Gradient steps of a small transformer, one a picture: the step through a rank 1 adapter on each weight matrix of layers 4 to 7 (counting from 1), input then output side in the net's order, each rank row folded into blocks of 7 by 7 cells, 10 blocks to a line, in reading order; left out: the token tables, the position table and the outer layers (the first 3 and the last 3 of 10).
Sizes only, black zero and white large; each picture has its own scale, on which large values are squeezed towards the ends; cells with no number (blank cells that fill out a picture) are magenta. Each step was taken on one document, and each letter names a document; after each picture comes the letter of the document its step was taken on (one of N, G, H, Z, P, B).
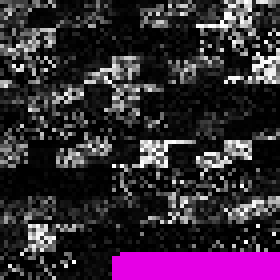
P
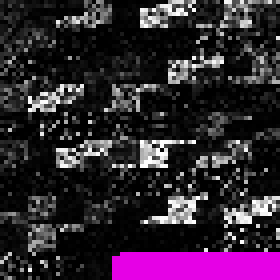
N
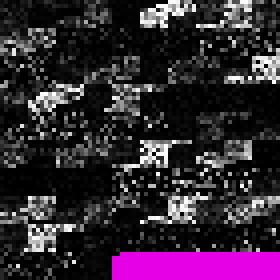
P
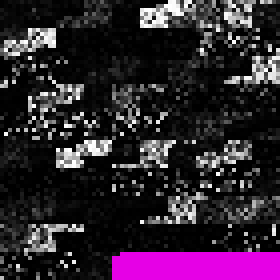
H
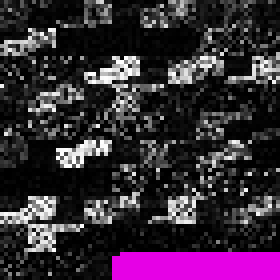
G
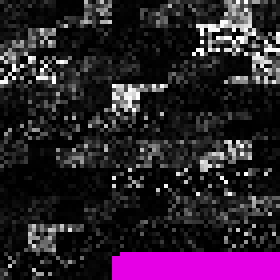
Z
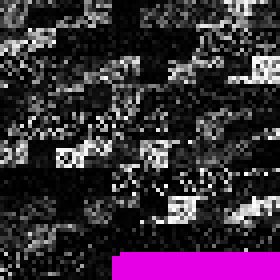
G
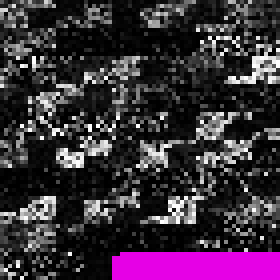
G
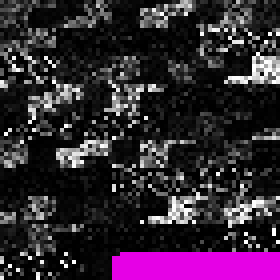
P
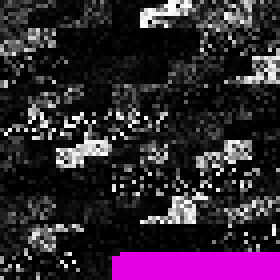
H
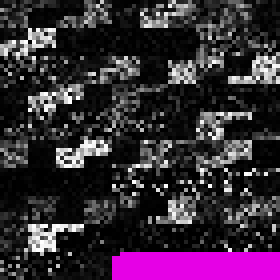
G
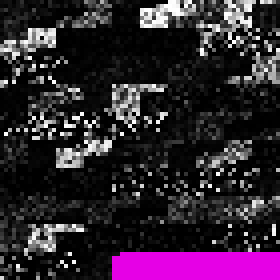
H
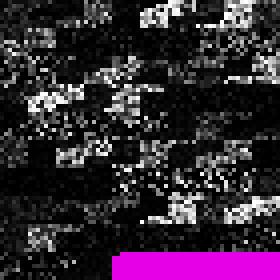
P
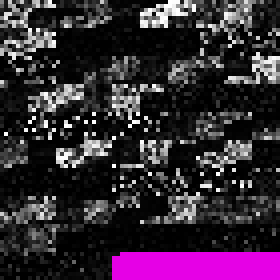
H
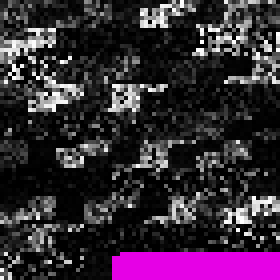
Z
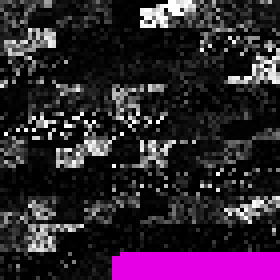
H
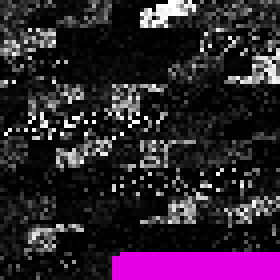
H
